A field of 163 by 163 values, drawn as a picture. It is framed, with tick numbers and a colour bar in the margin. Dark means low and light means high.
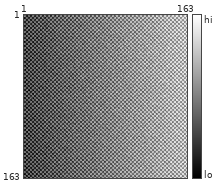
Average level on the scale: 50%. Grain: checkered. Slope: up to the right.
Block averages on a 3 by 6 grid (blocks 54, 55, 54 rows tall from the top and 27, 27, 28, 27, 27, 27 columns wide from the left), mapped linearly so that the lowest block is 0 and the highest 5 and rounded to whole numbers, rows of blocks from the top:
0 1 2 3 4 5 | 0 1 2 3 4 5 | 0 1 2 3 4 5
